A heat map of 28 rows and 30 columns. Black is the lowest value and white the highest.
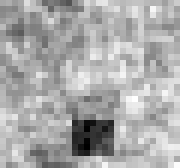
The field is mottled with small blotches. An odd patch, lower than its surroundings, sits in the bottom middle. The bottom middle is the roughest part. Most values sit high, with a long tail of low ones. The ninth with the lowest average is the bottom middle. There are no regular stripes.
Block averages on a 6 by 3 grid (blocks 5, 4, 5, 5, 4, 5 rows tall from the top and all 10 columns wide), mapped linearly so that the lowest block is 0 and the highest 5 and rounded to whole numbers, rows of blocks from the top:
3 3 4
3 4 4
3 5 4
4 3 5
4 0 4
3 1 5
